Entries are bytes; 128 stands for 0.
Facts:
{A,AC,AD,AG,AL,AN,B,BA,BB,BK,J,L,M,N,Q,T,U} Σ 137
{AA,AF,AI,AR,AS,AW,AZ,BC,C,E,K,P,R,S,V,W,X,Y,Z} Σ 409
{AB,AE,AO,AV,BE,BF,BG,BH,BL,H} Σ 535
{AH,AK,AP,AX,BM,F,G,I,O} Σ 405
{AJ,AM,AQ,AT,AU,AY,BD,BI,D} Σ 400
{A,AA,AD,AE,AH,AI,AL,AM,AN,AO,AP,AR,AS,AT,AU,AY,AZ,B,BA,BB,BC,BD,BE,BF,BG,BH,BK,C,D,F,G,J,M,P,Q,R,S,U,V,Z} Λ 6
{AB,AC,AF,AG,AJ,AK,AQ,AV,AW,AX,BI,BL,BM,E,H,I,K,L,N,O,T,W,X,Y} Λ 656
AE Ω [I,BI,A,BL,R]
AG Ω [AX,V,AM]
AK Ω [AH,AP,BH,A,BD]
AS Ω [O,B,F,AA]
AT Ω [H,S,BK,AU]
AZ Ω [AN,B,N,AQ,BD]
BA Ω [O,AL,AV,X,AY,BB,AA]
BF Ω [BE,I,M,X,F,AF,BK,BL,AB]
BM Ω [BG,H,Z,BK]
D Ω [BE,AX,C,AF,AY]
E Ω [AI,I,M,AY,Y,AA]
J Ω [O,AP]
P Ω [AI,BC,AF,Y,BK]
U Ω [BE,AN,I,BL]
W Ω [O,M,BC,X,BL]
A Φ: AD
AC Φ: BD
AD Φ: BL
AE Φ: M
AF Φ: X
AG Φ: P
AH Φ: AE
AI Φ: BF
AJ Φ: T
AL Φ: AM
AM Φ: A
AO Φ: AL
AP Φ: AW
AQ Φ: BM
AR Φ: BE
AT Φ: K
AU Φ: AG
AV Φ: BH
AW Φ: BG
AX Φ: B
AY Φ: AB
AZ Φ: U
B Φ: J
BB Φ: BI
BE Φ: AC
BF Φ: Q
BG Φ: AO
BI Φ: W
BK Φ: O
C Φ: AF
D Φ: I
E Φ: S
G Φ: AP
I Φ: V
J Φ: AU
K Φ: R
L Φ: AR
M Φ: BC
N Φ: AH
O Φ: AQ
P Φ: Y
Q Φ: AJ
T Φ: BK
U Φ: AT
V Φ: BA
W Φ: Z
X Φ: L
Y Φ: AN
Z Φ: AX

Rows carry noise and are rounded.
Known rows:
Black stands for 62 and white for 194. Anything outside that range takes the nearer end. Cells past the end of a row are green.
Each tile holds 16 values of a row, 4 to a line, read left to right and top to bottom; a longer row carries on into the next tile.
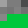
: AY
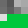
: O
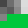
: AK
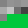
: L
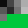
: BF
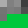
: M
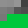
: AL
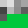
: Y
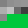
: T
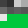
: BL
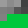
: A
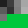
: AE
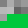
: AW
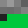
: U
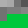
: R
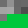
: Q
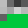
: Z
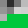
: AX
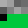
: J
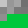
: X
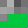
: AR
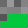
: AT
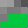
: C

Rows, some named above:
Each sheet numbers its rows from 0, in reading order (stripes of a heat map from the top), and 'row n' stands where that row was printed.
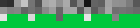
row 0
H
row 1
I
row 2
AU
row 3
G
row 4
BD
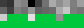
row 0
BE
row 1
AO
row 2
K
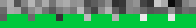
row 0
AU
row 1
N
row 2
E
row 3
AH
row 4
BH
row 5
BL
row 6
BG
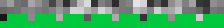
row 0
BA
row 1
AI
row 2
AX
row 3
BI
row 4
BM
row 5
BB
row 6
K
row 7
BE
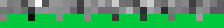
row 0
AY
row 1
P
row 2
BK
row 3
AQ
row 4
B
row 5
AN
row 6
M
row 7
AM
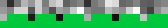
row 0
AX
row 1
AG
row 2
W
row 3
BM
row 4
W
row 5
F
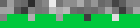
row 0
AD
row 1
BM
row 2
AJ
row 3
D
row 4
AP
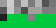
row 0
AG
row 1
AR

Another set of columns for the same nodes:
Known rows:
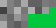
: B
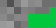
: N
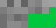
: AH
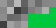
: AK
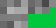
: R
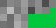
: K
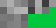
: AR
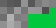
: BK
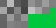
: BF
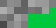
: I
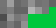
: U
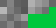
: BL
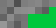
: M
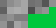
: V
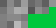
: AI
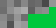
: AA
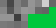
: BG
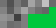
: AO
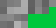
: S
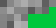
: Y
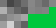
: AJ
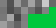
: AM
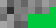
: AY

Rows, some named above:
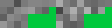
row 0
M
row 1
B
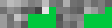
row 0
AX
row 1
U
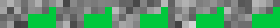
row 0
BE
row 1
BD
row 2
O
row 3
P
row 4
BL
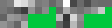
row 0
AG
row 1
W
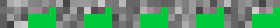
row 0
P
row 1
AU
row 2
U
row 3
K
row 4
J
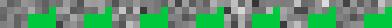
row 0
AN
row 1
I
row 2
AW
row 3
AP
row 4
Z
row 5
BM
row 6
AP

